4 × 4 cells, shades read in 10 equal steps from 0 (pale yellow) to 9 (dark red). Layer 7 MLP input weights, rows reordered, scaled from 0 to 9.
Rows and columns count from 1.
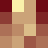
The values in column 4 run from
5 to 9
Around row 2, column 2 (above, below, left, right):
0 4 7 3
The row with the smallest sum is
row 3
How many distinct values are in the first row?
3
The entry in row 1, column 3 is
3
